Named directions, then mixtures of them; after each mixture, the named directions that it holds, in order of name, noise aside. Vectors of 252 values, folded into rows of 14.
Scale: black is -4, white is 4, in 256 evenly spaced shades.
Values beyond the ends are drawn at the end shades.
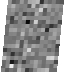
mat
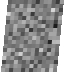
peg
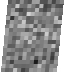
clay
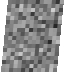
peg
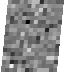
mat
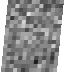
clay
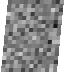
peg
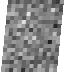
clay, peg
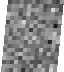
clay, peg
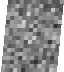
clay, peg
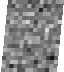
clay, mat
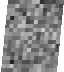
clay, mat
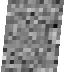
mat, peg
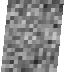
clay, peg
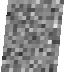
peg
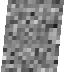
mat, peg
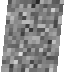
mat, peg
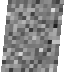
peg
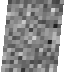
clay, peg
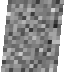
peg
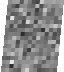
clay, mat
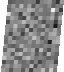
peg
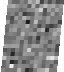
mat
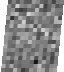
clay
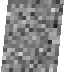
peg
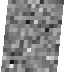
mat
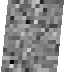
clay, mat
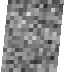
clay, peg
